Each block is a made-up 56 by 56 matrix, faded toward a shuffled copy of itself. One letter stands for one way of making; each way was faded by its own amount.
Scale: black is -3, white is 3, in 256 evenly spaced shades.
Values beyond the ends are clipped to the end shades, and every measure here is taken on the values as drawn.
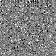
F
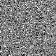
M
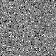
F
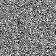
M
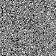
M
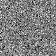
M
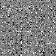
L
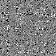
L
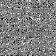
L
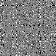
L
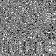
F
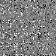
L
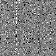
L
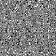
F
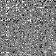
L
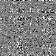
L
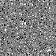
F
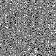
F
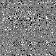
L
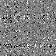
L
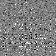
L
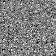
M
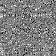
F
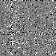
L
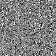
M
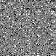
F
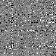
L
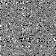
L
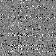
L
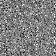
M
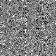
M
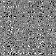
L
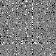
L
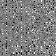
L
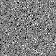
F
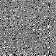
L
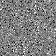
F
